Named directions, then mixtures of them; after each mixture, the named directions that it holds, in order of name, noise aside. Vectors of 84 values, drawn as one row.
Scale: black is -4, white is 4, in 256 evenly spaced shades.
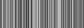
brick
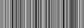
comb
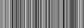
comb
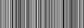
brick, comb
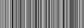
comb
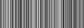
brick, comb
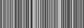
brick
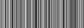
comb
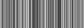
brick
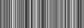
brick, comb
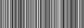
brick, comb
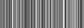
comb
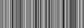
comb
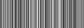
brick, comb
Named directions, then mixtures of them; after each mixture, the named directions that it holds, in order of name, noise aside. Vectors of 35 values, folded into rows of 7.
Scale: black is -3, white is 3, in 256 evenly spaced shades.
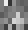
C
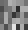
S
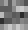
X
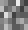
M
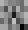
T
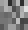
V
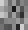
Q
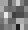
M, Q, S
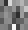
C, S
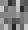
M, S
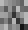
T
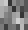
C, Q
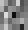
M, T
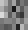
Q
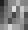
Q, S, X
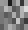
V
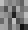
T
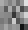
T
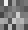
C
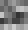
C, X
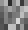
C, S, V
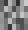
C, M, X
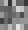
C, X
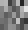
V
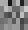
V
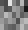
V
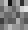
V, X
